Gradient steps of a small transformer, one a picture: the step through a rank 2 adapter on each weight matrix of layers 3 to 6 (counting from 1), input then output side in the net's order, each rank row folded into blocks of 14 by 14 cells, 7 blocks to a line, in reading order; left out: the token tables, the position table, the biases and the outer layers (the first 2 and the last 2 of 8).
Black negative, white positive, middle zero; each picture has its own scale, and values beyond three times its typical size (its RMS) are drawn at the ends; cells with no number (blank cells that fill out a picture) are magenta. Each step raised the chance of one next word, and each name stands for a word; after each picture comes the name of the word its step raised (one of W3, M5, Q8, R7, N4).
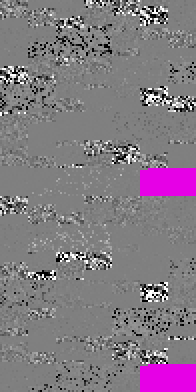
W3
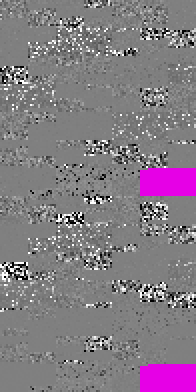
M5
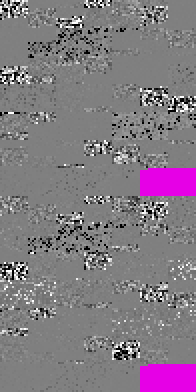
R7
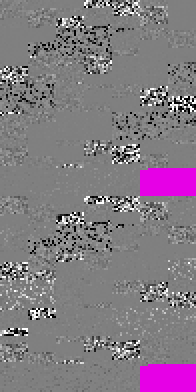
R7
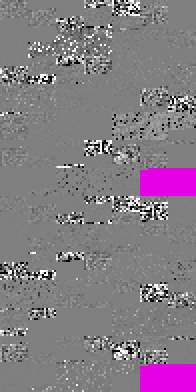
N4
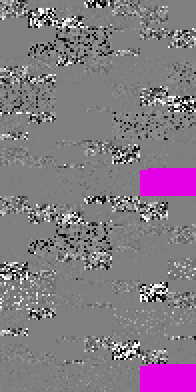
R7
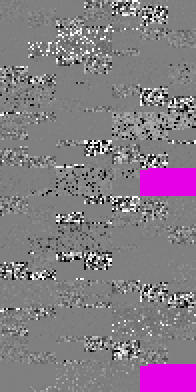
N4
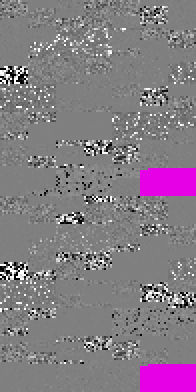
M5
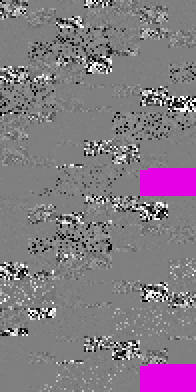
R7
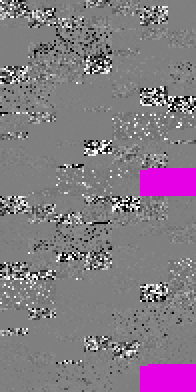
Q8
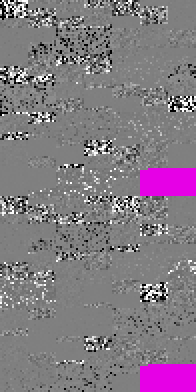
Q8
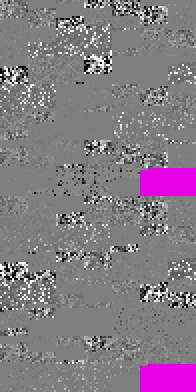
M5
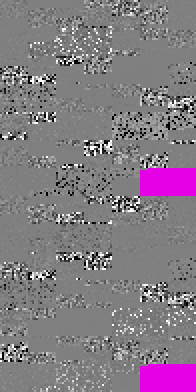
N4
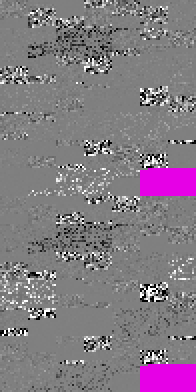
Q8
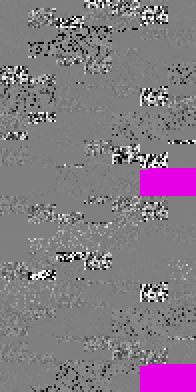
W3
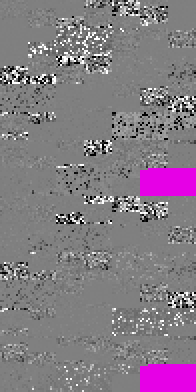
N4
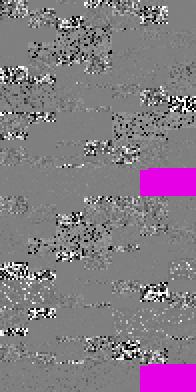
R7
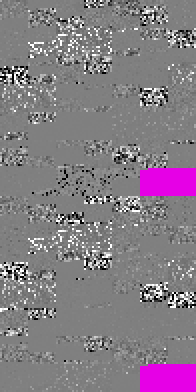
M5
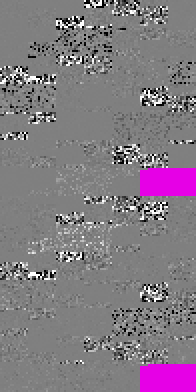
W3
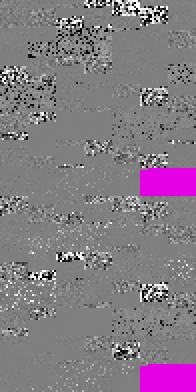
W3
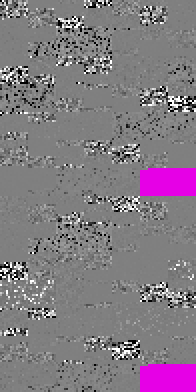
R7
